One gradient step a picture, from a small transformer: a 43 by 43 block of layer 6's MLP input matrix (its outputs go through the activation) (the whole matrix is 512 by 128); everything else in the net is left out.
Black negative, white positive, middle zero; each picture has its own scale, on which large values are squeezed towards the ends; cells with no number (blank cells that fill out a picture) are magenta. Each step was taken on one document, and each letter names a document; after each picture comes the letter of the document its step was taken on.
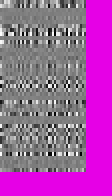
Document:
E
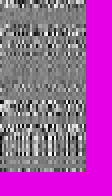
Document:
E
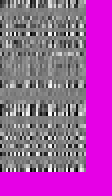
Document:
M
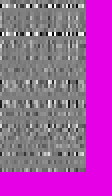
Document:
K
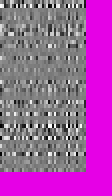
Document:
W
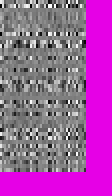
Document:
K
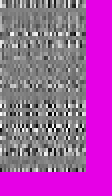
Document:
E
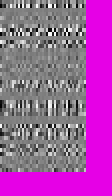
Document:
E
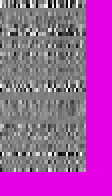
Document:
W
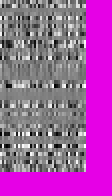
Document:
M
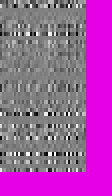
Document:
W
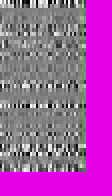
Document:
M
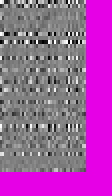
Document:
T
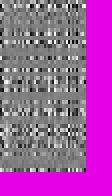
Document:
T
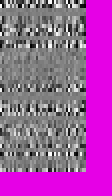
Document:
W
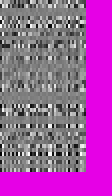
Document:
M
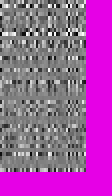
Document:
K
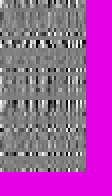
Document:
K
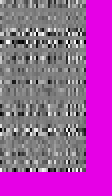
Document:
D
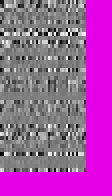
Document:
T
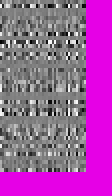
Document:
W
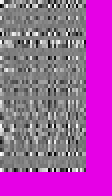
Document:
T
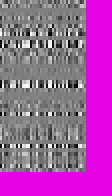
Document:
M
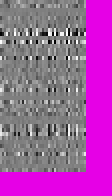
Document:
K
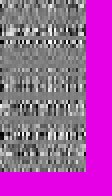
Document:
E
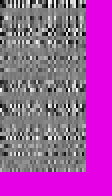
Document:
K
